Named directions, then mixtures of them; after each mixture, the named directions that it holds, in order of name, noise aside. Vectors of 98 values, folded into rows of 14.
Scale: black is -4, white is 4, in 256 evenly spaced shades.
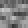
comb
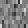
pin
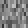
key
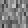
key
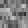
comb, key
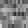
comb, pin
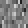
pin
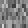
key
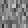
key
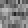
comb, pin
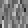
key, pin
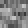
comb, key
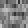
comb, pin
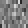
pin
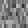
key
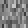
key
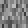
key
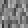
key, pin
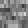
comb, key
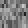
comb, key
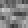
comb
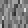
key, pin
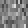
key, pin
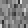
pin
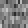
comb, pin
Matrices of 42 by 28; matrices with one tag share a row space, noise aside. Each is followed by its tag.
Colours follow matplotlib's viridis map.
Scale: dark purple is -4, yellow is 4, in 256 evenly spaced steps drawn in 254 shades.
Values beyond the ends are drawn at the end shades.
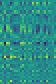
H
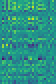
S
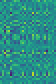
H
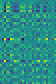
H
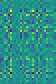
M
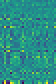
H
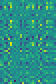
M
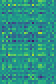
S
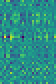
H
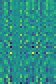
M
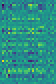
S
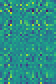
M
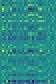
S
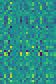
M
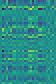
S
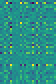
M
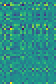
H
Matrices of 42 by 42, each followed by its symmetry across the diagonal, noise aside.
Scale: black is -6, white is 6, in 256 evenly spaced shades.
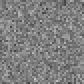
neither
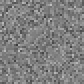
symmetric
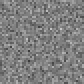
antisymmetric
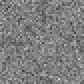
symmetric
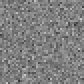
antisymmetric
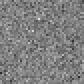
neither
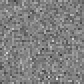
neither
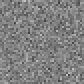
neither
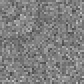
symmetric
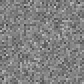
symmetric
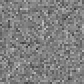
antisymmetric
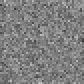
antisymmetric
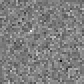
symmetric
